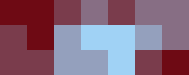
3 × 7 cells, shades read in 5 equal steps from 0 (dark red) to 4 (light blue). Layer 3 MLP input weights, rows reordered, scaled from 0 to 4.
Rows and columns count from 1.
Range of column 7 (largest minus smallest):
2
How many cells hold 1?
6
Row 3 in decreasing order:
4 3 3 1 1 1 0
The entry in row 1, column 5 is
1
